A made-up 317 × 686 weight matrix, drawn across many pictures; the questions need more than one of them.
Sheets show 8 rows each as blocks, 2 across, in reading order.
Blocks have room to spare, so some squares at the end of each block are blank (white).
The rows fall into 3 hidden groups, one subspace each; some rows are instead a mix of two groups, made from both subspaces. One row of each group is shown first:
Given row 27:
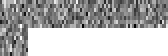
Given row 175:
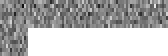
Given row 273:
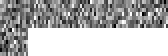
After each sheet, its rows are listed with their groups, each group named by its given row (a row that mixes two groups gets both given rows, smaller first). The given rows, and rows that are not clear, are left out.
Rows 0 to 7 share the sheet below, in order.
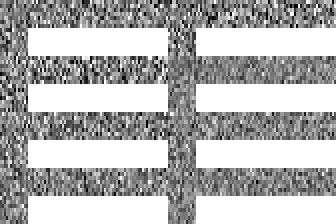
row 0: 175 and 273
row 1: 27
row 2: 273
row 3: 273
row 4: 27
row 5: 27 and 175
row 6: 273
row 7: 175
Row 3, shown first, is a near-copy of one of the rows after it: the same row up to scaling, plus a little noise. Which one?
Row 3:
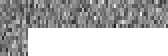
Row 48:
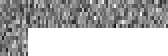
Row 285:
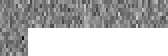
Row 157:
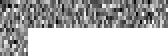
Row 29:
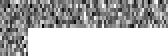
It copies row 48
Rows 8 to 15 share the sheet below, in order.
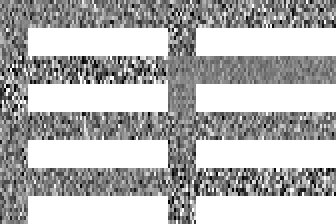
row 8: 175
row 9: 175
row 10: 175
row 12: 273
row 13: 175
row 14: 175
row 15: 27 and 273
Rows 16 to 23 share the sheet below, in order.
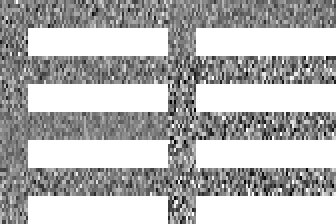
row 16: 175 and 273
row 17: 27
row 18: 27 and 175
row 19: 175 and 273
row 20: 273
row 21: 175
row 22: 175
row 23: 175
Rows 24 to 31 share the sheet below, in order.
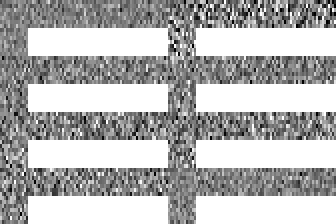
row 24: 273
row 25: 273
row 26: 27
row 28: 273
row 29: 273
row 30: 175
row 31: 175
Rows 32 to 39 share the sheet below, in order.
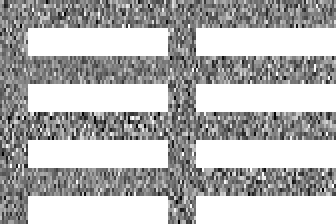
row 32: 27
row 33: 27
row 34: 175
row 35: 27
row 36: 175
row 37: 27 and 273
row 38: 27 and 175
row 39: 175 and 273
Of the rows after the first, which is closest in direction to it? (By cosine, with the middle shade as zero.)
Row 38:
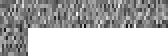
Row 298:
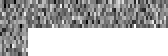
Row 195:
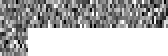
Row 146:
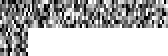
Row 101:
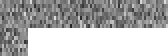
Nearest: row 298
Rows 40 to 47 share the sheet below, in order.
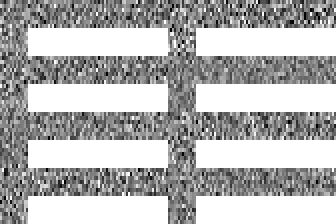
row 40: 175
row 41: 273
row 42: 175
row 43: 175
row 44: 175
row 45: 273
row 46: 27
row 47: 175 and 273
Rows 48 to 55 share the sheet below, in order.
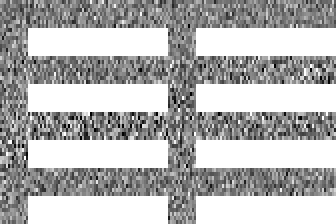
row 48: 273
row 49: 27
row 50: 175
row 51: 273
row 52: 273
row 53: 175
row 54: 175
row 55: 27 and 175
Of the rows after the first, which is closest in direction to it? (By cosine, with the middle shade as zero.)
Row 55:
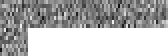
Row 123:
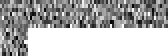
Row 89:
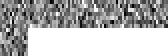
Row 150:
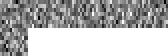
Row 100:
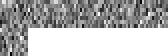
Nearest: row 100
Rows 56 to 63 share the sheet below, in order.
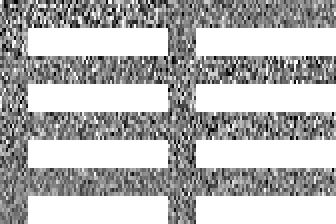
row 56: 27 and 273
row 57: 175
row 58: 175 and 273
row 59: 27
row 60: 175
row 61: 27
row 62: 175
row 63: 27
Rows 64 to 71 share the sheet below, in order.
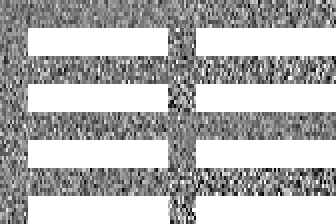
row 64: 273
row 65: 273
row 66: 27
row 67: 273
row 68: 175
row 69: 175
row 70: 273
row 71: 175
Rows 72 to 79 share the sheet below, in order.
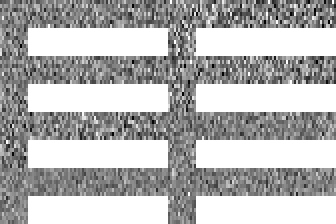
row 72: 175
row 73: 27
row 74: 175
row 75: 27 and 175
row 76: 175
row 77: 273
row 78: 175
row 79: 27
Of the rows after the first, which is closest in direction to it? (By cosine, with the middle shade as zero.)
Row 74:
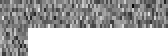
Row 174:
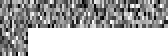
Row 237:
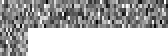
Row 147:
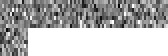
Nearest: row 237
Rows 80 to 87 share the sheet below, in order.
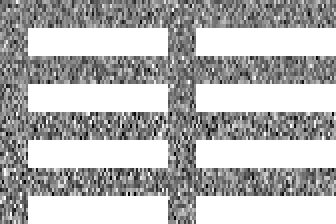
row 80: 273
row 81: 175 and 273
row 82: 175 and 273
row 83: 27 and 273
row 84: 273
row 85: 27
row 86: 27
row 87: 273
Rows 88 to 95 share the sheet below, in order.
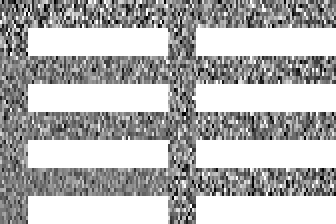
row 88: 27
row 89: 175
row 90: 273
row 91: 175
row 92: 27
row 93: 273
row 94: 27 and 273
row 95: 175 and 273
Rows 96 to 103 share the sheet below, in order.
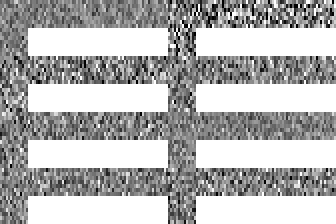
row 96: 273
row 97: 27
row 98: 273
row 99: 273
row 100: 27 and 273
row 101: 175
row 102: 27
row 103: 175
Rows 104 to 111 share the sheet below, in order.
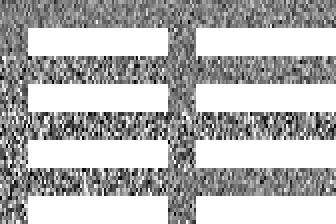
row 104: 27
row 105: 175
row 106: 27 and 175
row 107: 175 and 273
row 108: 27
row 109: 273
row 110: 273
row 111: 175 and 273
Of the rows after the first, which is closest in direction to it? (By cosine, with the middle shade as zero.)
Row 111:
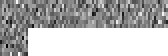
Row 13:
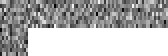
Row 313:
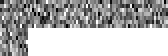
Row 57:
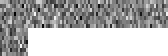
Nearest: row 13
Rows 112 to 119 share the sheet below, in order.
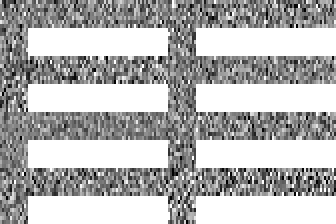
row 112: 27
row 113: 27
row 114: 273
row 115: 27
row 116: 27
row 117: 273
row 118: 175
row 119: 27 and 273
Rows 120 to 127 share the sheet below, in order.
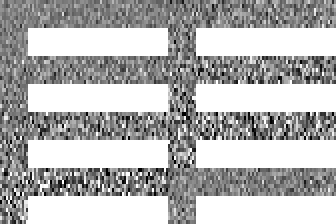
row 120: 27
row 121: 27
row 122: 27 and 175
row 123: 175
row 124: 27
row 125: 273
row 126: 27
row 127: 273
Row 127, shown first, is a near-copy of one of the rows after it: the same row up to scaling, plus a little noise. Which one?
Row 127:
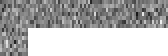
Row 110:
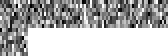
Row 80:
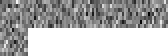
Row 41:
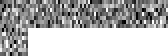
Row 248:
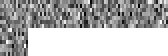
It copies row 41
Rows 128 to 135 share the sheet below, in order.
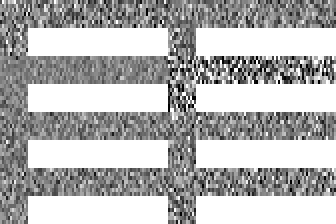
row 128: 27
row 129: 175 and 273
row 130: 273
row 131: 175
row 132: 175
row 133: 27 and 273
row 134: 175
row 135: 273
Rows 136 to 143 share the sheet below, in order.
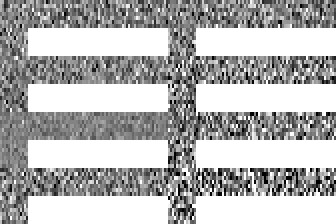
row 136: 27
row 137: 175
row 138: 273
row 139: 175
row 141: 273
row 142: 175
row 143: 273
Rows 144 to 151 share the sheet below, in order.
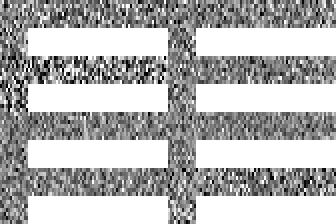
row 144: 27
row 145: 273
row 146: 27
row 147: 175
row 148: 273
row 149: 175
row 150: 273
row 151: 273
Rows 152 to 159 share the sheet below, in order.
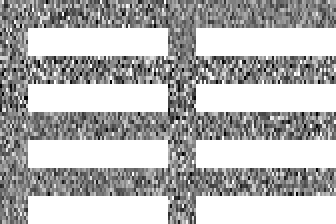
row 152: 27
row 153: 273
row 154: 175
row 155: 175
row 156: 175
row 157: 273
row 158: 175 and 273
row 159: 27 and 273
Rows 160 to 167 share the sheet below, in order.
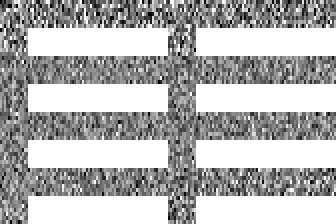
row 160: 273
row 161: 27
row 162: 27 and 175
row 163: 273
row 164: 273
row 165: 273
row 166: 273
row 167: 273
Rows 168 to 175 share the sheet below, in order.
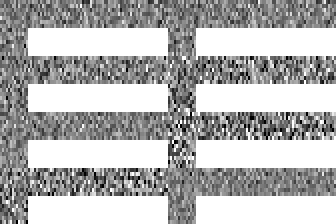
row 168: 273
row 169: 273
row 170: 27
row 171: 273
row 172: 175
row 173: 175
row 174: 175
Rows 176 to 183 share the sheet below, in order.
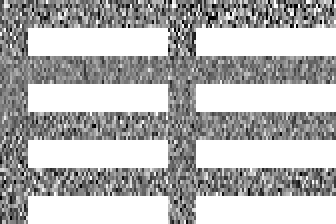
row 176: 27
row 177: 27
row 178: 273
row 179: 27 and 175
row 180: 27 and 273
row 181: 175
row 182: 175
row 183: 175
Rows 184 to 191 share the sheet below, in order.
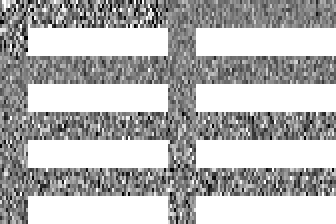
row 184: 27 and 273
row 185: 273
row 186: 273
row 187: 27
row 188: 27
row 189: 273
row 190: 27
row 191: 27 and 175
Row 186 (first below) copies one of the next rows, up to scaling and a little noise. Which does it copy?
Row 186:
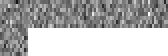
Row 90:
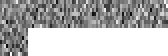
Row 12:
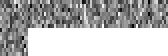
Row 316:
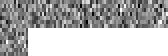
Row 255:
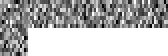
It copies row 255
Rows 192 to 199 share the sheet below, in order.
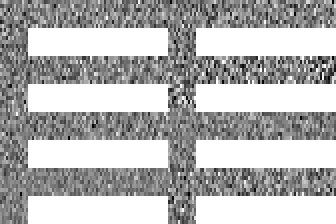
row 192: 175
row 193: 27
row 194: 273
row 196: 273
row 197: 175
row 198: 27
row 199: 27 and 273
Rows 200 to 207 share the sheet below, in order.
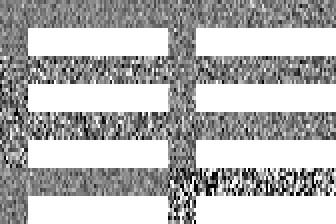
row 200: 175
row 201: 175
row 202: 175
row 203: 175
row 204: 273
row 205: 175
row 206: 273
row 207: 27 and 273
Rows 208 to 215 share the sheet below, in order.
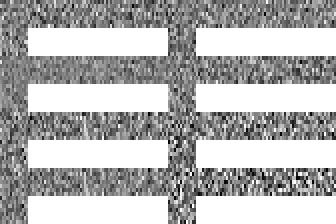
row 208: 175
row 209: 175
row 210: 175
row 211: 175
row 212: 273
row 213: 175
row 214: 273
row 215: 175
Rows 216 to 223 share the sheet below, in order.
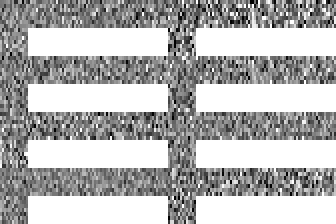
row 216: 273
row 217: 273
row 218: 27
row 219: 273
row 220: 175
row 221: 27
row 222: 175
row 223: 27 and 175
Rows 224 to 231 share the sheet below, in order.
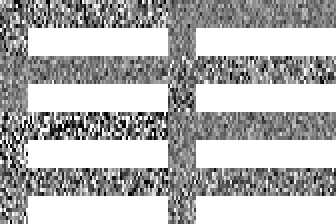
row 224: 273
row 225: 27 and 175
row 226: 175
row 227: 273
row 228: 27
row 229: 175
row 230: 273
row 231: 27
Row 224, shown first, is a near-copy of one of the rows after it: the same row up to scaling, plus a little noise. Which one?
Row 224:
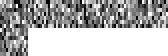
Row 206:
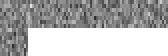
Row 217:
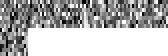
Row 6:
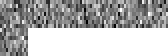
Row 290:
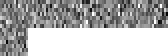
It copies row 6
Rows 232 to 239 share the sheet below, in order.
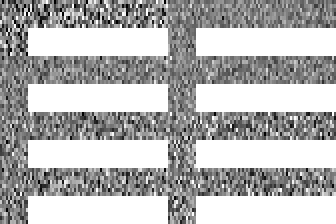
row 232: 27
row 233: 175
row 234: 27
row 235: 27
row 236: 175
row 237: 27
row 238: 27
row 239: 175
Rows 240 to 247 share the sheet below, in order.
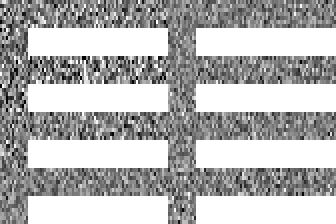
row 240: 175
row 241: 27 and 175
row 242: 273
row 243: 175
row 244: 175
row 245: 27 and 273
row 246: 175
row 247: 27 and 273
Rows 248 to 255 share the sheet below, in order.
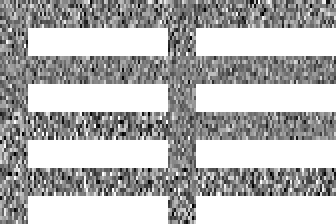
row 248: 273
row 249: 175 and 273
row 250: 273
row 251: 27
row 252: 273
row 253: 27
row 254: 273
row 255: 273
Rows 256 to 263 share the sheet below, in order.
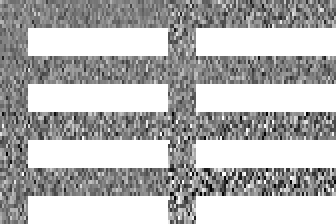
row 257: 175
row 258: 27
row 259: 273
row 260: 27
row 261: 27 and 175
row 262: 175
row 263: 175
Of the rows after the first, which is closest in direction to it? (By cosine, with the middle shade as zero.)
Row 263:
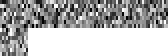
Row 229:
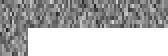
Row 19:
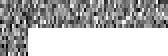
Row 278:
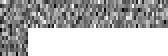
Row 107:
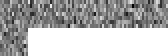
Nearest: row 229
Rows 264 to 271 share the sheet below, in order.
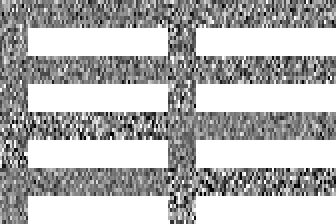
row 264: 27 and 175
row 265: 175
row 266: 27
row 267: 27
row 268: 175
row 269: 273
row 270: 175
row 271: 175
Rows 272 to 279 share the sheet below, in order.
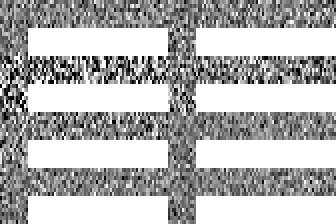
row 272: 175
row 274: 273
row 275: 175
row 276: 27 and 273
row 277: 273
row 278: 175
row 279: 273
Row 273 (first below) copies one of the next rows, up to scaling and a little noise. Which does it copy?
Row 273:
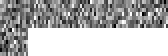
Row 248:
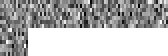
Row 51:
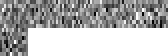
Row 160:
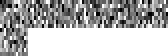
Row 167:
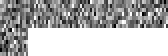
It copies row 167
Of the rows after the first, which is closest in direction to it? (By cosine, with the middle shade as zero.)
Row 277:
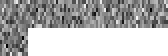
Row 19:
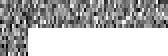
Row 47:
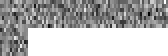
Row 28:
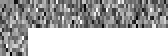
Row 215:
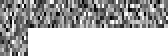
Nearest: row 47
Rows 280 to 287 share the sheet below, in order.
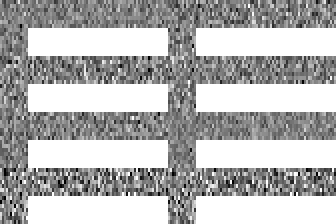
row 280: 27
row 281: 273
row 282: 273
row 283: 27
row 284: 175
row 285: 273
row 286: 27
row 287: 27
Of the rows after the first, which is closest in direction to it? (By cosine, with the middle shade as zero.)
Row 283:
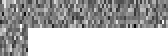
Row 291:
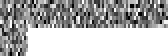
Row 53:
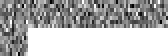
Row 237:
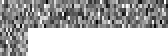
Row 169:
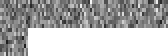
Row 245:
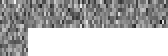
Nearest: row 245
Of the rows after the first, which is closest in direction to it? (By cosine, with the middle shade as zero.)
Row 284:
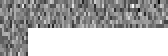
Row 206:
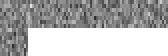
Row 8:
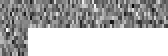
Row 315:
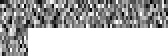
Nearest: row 315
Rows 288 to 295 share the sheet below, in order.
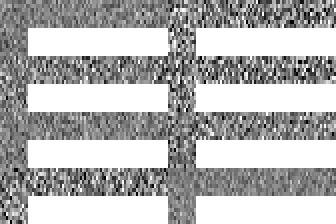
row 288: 273
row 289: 273
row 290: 273
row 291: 175
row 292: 273
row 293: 175
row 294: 273
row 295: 273
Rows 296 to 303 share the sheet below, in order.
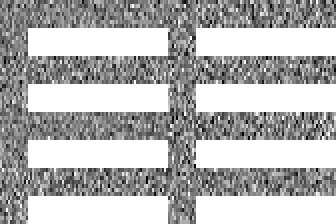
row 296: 175
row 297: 273
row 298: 27 and 273
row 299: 175
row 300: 175
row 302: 27
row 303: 27 and 273
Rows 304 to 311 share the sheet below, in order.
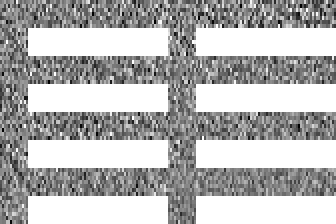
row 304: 273
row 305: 175
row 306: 175
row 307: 27
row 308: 27 and 175
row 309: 175 and 273
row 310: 273
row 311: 273
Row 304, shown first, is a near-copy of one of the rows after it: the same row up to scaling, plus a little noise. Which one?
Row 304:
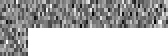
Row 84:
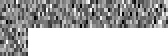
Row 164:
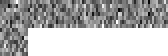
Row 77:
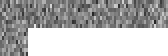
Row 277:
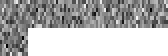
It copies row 84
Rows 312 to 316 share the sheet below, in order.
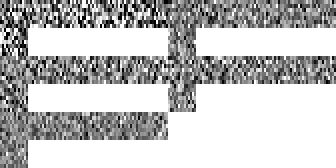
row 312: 175
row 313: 27 and 175
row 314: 273
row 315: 175
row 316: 273
